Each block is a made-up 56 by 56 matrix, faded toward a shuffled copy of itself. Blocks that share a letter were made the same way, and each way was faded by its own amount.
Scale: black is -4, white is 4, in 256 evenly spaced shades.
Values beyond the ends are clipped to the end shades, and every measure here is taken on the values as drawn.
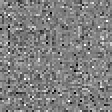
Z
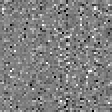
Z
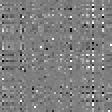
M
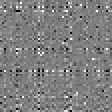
M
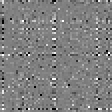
M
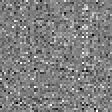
Z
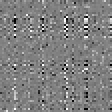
M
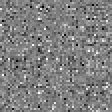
Z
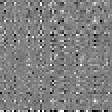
M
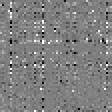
M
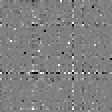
M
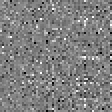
Z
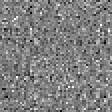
Z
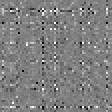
M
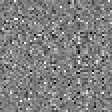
Z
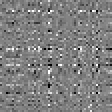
M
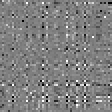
M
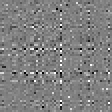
M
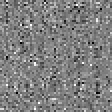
Z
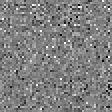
Z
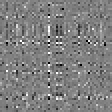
M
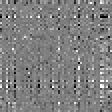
M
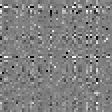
M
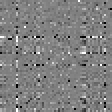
M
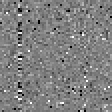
Z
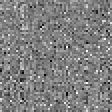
Z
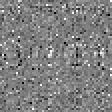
Z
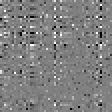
M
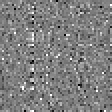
Z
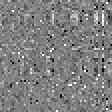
Z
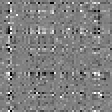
M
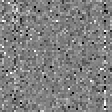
Z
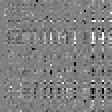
M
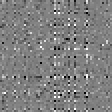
M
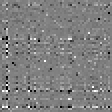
M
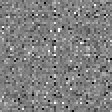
Z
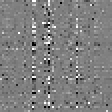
M
